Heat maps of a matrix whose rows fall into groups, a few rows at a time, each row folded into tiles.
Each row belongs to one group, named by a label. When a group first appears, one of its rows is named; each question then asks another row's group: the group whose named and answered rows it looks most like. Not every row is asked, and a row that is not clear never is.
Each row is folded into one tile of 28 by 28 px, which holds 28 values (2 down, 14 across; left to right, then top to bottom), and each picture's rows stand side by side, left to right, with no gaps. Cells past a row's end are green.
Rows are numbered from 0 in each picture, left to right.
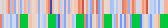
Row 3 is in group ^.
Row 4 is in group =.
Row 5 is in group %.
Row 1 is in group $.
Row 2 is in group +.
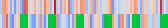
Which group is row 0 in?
%
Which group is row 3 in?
+
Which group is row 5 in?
=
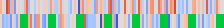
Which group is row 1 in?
^
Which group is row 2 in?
%
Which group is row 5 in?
^
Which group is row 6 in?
%
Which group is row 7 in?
+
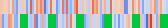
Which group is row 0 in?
^
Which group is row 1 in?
=
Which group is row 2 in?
+
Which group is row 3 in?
=
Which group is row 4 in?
+
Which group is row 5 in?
^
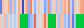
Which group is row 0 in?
$
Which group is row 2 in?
=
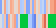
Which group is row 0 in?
^
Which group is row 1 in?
+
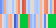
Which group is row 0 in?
^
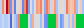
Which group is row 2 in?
^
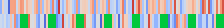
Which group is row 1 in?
$
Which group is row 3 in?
$
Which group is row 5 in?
^
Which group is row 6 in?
+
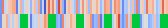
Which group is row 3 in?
=
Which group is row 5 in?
=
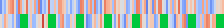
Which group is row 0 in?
=
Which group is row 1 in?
+
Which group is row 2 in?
%
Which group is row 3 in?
+
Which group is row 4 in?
%
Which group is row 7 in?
+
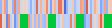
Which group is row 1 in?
$
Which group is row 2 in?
%
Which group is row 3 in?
%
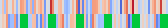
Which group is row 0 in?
=
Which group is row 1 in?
=
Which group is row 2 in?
%
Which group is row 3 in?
^
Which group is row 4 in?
=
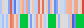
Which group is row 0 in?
+
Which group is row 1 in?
^
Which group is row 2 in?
=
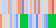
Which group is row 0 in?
$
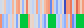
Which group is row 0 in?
$
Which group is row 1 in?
$
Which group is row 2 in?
=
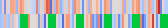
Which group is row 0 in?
=
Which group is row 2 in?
^
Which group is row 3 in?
=
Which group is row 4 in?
+
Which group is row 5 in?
^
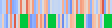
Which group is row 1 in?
^
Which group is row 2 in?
+
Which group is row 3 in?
^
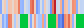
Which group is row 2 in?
^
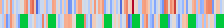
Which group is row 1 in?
%
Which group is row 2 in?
+
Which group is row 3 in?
^
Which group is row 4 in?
=
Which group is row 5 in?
%
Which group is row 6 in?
%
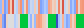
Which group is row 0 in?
$
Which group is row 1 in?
+
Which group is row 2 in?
%
